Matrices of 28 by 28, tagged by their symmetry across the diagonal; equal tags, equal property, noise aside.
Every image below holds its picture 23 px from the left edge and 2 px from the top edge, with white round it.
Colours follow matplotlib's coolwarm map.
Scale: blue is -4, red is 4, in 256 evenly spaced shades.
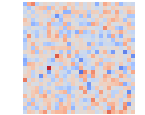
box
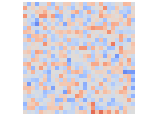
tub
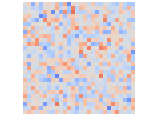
box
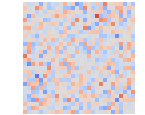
tub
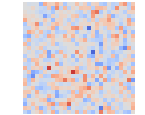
tub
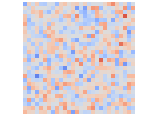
box
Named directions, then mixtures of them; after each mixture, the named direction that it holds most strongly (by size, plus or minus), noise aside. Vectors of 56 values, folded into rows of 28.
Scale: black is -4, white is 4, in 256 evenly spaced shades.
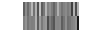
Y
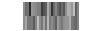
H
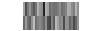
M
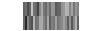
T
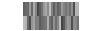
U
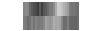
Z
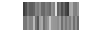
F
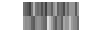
H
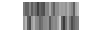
U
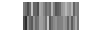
T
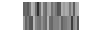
T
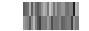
U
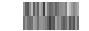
M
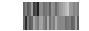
T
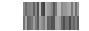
Y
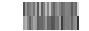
Y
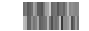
U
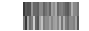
F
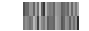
Y
